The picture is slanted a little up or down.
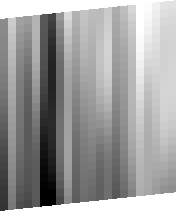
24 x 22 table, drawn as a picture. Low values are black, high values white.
Ninth with the lowest average: bottom left. Ninth with the highest average: top right. Grain: streaks running down. Slope: up to the top right.
